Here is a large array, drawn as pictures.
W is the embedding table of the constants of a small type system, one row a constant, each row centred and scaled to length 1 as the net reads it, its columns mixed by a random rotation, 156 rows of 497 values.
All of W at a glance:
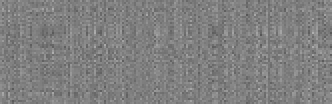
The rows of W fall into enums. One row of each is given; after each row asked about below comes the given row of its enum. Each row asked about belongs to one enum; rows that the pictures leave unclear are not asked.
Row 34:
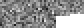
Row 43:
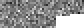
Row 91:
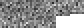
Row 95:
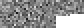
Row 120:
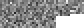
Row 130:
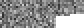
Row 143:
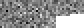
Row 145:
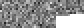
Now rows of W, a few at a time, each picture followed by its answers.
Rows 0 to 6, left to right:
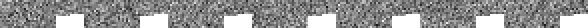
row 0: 95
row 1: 34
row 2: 145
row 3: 130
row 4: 145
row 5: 91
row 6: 145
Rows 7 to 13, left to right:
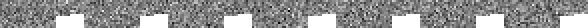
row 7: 120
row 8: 43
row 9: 145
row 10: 143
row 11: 95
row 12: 95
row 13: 34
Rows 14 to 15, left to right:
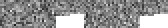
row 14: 34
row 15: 130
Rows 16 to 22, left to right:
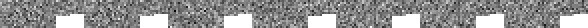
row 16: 95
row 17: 95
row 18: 143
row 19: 91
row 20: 145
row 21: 145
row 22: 145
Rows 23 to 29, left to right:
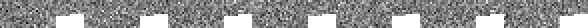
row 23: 143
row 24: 43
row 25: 120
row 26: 95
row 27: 145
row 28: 120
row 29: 130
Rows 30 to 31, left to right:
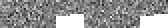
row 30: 95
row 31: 43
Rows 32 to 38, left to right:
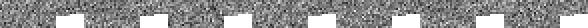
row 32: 145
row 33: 91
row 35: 145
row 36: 43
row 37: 91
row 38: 95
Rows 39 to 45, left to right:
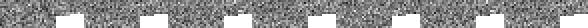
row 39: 34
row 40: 91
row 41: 120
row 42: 91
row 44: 120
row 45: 91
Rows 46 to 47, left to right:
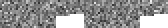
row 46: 145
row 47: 120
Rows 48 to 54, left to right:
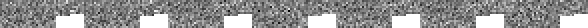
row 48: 120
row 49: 120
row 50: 91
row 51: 143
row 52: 91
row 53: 91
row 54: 95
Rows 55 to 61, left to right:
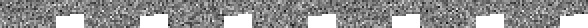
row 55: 91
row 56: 43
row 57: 34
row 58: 145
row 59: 91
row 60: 143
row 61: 43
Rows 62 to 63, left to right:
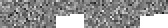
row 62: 95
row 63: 43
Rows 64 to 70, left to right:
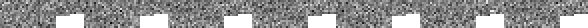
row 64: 145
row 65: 143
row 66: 91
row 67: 91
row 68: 143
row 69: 120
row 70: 91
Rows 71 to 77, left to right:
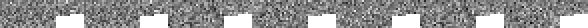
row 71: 120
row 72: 120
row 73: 34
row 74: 95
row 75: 43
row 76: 34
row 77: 143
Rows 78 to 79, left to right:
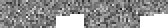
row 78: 43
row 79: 34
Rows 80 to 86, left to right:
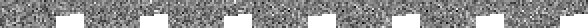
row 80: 34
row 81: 120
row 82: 120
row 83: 143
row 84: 143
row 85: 143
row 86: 43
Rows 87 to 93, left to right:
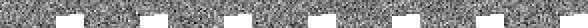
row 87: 145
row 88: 34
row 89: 143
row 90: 145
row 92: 91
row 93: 34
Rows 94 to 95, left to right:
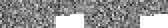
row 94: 130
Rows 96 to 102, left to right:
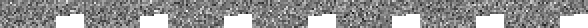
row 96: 120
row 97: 120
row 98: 43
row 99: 43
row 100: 95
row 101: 91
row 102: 145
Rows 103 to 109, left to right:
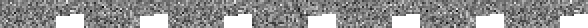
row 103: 120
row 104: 143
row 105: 120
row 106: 34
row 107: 91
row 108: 143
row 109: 120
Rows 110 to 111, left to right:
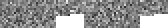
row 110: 120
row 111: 95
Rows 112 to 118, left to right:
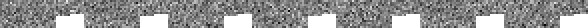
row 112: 120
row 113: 91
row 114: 145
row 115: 143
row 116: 95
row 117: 91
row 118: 145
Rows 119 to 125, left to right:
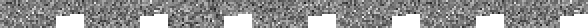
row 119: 43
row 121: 34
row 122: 91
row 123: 43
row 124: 43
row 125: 120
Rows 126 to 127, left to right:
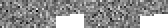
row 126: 143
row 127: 95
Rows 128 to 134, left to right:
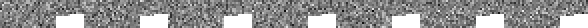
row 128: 145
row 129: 95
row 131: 145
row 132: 143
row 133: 43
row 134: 43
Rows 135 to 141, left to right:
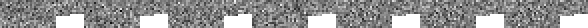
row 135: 91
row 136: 143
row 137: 120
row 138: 34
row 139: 95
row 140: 95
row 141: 95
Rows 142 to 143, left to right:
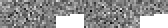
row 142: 95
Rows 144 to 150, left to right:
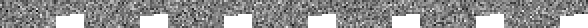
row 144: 143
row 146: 95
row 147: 145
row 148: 91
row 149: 34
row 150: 43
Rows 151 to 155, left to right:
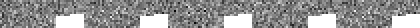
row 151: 130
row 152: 43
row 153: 143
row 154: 145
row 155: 43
